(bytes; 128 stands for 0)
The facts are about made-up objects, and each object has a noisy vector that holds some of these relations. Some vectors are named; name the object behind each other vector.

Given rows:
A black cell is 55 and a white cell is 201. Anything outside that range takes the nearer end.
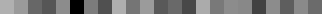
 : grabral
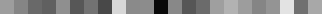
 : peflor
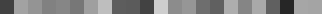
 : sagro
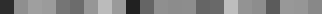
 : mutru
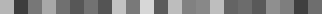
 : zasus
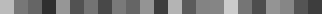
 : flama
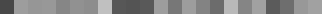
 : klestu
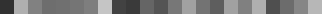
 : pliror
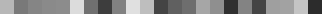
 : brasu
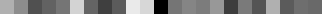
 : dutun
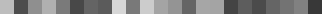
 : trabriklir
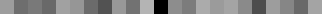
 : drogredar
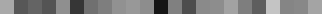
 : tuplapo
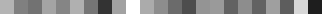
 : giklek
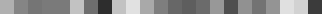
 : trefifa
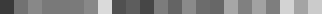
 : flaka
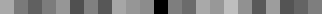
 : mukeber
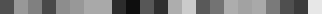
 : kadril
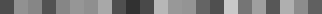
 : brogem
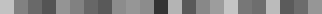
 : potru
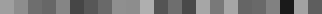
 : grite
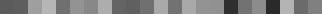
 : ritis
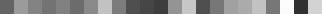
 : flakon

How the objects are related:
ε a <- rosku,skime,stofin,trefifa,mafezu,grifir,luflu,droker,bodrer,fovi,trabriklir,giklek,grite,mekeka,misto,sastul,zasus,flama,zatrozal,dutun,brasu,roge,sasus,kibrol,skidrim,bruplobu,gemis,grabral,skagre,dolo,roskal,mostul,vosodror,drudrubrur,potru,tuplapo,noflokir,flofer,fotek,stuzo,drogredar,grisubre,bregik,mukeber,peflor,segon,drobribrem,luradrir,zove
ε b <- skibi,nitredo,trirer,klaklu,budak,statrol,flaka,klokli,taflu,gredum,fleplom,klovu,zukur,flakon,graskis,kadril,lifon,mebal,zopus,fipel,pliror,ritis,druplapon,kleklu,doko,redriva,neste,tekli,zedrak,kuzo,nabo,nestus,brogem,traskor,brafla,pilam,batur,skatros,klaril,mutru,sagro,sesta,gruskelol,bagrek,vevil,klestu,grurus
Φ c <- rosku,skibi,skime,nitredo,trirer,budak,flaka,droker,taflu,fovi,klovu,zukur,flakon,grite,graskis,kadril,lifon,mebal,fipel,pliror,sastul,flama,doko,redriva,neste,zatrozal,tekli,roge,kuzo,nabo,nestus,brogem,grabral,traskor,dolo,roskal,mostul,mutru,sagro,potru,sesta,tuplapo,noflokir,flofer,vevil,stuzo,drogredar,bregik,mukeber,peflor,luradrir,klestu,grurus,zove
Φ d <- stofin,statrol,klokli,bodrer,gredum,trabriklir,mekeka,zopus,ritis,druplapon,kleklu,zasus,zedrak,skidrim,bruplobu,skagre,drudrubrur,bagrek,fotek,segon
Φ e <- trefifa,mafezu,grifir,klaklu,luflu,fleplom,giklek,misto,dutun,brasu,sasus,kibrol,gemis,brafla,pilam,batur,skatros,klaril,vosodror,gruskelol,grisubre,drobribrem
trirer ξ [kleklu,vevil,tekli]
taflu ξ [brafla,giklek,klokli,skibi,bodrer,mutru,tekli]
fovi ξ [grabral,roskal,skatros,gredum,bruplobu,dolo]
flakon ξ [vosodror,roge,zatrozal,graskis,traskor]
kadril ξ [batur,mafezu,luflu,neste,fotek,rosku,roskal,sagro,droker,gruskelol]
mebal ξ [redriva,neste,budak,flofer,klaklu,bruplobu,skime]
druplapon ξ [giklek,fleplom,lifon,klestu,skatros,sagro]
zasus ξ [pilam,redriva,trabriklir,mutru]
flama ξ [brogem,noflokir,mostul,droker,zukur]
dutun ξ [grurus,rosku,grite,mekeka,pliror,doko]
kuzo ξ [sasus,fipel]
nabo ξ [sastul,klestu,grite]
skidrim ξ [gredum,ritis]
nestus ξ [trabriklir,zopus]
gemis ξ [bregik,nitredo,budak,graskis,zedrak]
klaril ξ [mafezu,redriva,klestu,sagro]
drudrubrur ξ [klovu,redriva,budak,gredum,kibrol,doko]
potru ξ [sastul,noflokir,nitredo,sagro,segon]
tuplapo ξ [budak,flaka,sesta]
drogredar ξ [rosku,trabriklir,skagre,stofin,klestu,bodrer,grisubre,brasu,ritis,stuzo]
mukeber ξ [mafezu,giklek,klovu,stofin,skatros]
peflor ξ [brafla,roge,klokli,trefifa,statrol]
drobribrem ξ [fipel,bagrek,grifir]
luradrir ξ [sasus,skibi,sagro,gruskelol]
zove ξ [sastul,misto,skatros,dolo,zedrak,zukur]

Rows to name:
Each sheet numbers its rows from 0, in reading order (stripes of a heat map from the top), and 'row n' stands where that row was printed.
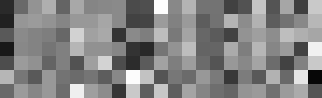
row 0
bagrek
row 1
skibi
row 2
klaklu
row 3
kuzo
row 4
neste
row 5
kibrol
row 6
skatros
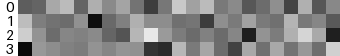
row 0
zopus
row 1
bregik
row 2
vosodror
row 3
fipel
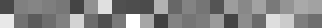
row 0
budak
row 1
gemis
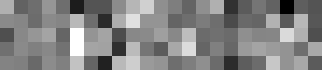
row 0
mekeka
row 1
sasus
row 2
pilam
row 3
klaril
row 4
grifir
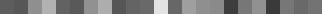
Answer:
gredum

